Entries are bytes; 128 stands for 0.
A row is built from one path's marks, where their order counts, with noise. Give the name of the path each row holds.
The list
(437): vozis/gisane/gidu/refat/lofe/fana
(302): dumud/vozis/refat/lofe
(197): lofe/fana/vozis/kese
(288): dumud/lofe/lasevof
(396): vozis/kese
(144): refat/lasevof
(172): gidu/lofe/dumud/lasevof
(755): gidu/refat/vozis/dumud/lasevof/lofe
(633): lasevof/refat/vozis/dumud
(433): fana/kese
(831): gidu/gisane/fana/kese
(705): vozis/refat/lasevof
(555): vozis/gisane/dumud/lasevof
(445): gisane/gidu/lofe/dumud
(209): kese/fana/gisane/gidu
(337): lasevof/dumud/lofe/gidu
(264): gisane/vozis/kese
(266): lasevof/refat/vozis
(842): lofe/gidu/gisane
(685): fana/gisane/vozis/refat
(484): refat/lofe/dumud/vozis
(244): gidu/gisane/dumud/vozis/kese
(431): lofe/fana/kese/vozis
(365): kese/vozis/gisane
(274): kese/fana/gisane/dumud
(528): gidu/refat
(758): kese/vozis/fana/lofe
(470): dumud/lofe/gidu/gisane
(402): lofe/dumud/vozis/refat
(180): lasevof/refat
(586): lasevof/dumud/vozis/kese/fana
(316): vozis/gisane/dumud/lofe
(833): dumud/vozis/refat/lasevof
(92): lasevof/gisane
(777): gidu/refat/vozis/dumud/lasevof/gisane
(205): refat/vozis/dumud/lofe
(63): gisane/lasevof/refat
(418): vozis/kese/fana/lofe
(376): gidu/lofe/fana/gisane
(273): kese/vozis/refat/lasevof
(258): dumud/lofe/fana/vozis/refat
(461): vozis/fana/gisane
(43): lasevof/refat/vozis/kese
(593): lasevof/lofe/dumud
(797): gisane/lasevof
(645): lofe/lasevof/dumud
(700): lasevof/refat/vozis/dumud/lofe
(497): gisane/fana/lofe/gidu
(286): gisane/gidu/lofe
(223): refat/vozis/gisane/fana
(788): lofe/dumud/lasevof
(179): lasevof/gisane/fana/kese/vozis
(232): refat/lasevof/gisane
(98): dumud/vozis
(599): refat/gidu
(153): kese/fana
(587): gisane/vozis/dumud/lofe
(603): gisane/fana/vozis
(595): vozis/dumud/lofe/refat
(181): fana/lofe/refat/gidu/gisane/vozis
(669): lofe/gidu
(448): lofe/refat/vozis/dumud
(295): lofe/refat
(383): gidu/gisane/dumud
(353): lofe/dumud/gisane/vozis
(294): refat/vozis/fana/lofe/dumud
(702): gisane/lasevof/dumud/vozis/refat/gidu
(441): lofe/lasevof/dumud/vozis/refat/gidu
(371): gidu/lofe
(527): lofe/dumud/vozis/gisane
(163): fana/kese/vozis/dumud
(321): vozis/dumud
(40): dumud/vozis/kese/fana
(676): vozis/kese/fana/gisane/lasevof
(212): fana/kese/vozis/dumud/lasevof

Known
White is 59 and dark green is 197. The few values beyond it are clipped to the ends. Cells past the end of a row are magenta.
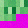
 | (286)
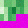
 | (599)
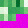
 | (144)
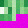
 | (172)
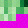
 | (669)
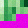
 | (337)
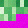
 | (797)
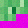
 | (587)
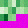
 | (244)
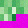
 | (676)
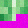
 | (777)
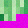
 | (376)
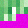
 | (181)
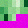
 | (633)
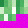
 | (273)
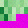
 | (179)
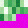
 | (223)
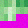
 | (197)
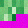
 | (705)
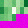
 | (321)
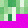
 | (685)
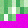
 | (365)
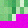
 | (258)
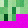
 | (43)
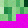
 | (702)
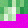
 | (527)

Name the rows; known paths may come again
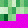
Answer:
(244)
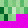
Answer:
(266)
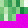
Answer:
(232)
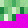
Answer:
(461)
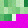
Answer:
(528)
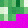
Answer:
(144)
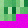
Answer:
(286)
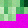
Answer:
(669)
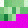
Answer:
(586)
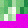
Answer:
(842)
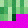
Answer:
(418)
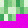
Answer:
(153)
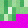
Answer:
(758)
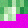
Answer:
(527)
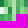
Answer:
(172)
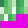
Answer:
(273)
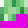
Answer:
(437)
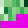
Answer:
(497)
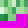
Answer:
(831)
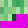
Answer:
(396)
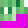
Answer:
(484)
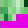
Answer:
(593)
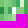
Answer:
(603)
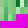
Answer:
(264)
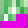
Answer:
(365)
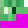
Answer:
(205)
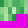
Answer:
(555)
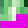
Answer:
(645)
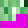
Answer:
(445)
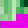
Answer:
(441)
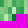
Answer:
(705)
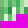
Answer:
(181)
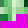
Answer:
(383)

